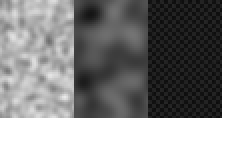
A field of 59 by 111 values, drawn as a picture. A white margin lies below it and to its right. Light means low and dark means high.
It is made of 1 by 3 panels. Panel 1,1: low, blotchy. Panel 1,2: high, smooth. Panel 1,3: very high, checkered, faint in contrast.
